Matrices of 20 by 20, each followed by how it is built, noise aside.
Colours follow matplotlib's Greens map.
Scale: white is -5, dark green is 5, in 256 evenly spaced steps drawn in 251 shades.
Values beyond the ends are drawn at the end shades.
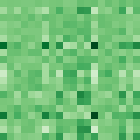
low rank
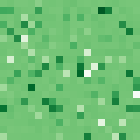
sparse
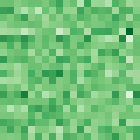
low rank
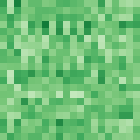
low rank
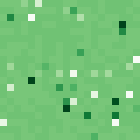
sparse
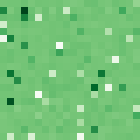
sparse
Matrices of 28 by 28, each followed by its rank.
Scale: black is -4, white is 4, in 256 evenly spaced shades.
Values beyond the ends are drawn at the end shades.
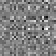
three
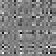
three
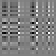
one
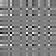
one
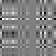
one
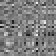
three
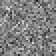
full rank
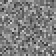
full rank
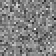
full rank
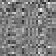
three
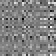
three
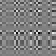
one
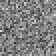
full rank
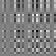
one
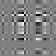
one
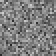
full rank
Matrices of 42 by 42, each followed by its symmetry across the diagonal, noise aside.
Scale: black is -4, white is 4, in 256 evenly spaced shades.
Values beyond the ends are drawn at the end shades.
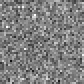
neither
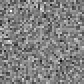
symmetric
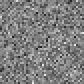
symmetric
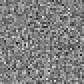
antisymmetric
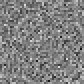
symmetric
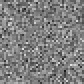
antisymmetric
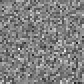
neither
